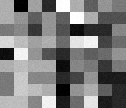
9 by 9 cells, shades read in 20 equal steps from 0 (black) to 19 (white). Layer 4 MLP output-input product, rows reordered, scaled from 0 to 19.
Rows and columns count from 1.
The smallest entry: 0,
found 2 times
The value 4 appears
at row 3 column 3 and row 6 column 8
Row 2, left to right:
13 11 7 11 7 19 13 6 6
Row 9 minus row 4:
-2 0 -2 5 -6 -9 -1 -3 -5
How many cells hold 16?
1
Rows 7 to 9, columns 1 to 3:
9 15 10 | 9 15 14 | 14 14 10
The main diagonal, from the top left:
13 11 4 13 3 10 11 7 3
